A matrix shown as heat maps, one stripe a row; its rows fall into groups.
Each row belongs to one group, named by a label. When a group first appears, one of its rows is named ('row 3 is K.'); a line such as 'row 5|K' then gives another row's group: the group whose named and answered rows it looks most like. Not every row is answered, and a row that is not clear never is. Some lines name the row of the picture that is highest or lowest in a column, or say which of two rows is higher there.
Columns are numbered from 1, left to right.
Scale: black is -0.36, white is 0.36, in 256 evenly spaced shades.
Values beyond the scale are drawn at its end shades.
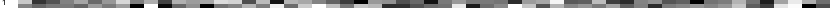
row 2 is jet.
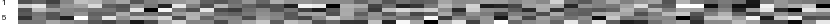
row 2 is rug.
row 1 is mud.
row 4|mud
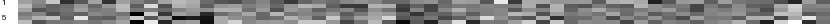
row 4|jet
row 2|jet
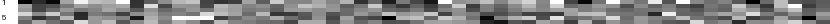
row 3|jet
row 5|mud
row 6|rug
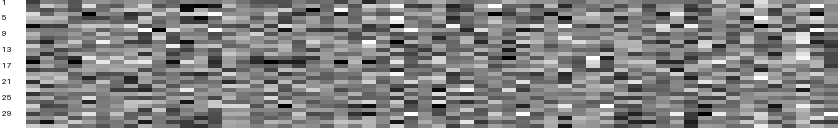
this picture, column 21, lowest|3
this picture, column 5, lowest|4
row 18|mud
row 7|mud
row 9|jet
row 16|rug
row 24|rug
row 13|rug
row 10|jet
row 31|jet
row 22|jet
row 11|jet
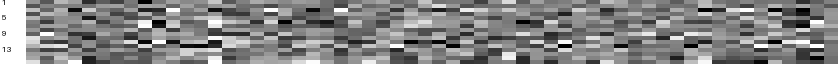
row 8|jet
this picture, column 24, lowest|11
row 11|jet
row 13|mud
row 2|rug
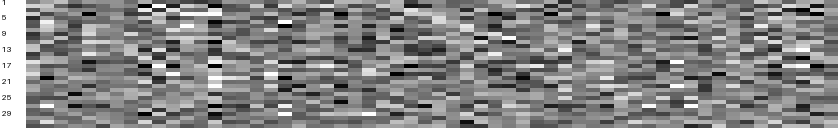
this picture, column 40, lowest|11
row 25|mud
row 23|jet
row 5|rug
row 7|rug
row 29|jet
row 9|mud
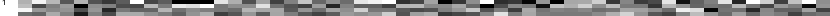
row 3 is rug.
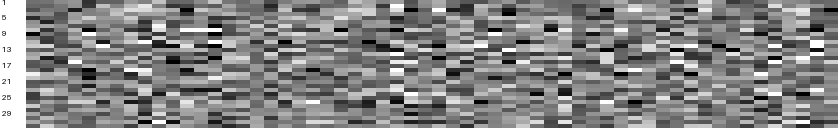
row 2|rug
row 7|jet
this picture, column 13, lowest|23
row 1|rug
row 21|mud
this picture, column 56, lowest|24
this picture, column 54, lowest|15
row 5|mud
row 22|rug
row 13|mud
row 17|mud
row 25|mud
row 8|mud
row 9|mud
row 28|mud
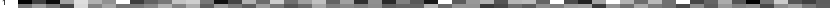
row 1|mud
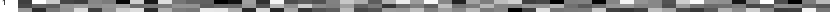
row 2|mud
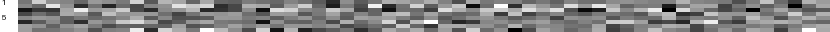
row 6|rug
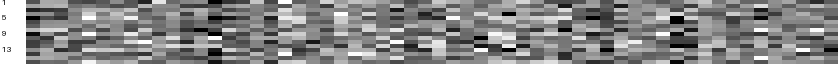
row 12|rug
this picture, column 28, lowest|12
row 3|mud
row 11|rug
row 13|rug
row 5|mud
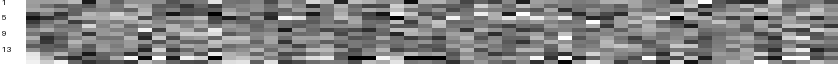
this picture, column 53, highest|16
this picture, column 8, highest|15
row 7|rug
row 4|rug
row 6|rug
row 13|jet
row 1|rug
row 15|jet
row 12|mud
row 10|jet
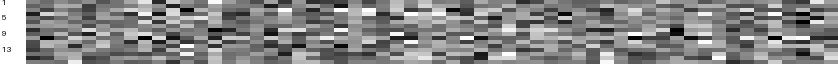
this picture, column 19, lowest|14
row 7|rug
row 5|mud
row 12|rug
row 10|jet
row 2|rug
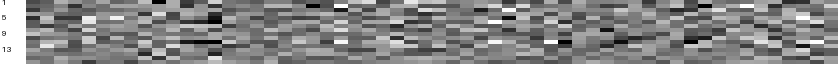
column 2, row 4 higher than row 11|No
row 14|jet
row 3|rug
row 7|mud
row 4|jet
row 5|rug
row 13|jet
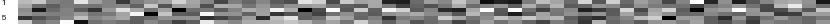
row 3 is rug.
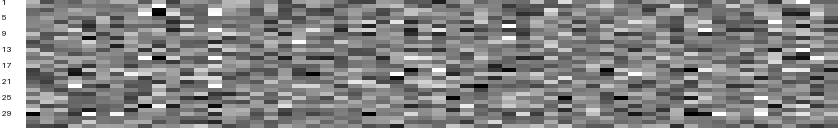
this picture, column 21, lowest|19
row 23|jet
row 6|rug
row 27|jet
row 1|jet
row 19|rug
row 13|jet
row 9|jet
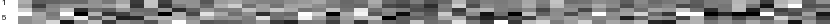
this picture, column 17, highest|3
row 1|jet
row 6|rug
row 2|jet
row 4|rug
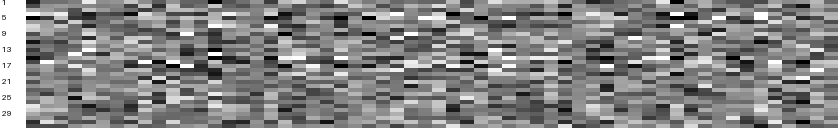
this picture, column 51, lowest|15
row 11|mud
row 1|mud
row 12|rug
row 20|jet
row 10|rug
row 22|rug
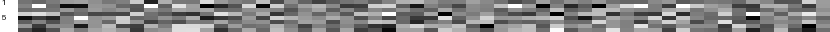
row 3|mud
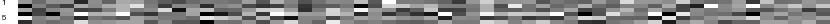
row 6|mud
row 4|mud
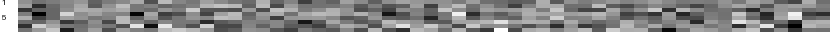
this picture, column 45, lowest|4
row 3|mud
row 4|jet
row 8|rug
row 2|jet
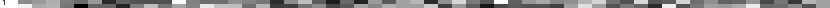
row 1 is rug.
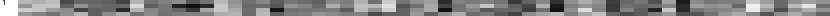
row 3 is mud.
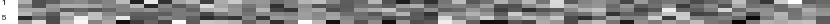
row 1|jet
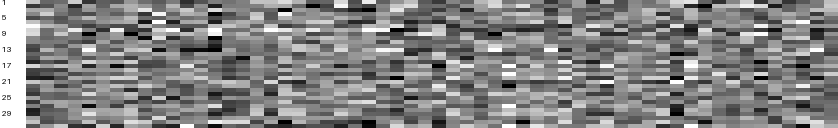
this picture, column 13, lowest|13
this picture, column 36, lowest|31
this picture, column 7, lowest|17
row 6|jet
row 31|jet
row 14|rug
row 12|mud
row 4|jet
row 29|mud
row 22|rug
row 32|rug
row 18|mud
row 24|mud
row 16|mud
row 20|mud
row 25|jet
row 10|jet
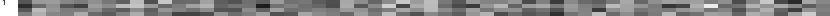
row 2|rug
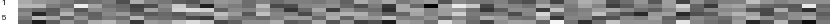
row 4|jet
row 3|mud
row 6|mud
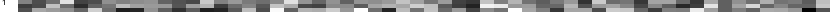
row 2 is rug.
